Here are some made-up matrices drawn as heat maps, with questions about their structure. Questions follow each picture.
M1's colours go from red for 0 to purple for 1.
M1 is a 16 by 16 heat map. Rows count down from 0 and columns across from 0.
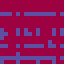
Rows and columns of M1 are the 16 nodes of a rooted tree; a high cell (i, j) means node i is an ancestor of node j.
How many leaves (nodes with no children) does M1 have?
7
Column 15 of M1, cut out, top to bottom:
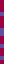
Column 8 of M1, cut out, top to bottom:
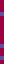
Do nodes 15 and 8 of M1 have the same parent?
no
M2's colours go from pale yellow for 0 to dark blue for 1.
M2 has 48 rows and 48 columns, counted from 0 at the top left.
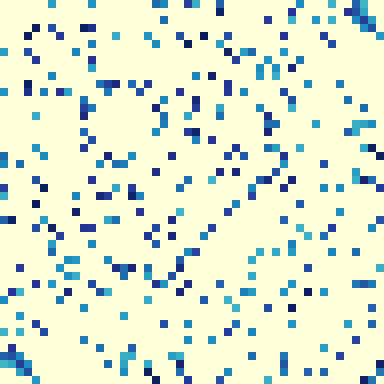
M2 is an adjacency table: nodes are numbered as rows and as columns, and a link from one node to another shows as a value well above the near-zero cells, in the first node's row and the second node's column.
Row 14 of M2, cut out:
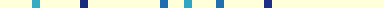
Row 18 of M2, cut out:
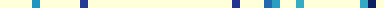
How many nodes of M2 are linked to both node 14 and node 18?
3
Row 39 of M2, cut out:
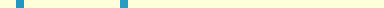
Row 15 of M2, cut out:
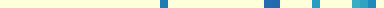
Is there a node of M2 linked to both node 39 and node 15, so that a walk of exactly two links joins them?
no
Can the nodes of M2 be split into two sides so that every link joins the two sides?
yes
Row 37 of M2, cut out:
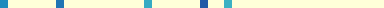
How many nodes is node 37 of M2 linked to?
5
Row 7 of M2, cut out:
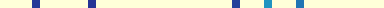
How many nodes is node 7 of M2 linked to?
5
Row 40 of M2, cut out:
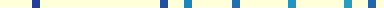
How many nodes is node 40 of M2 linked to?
7
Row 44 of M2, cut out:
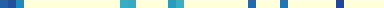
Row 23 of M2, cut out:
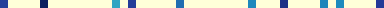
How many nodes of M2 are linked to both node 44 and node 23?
6
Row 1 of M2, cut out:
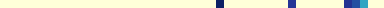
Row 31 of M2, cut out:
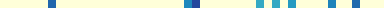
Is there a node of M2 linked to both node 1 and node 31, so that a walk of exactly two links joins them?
yes
